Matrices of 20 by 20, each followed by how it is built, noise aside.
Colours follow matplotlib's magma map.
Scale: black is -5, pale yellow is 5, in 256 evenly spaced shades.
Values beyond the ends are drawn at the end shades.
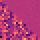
lower triangular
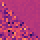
lower triangular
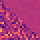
lower triangular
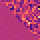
upper triangular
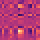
low rank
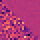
lower triangular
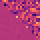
upper triangular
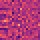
low rank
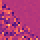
lower triangular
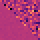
upper triangular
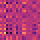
low rank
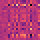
low rank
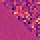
upper triangular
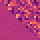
upper triangular
